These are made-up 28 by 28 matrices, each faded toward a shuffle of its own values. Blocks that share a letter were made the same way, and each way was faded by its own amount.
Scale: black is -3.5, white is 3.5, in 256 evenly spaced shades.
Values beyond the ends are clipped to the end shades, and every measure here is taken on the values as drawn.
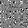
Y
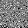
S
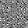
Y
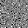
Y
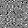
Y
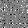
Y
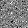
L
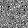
S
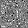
L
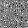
Y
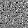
S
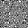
Y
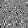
Y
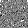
L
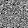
S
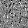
L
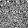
S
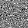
S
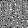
Y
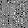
Y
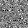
S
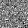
L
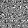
S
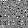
Y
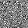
S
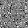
Y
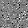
Y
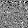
S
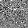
S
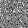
L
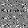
Y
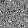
S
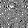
Y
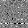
S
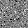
L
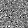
S
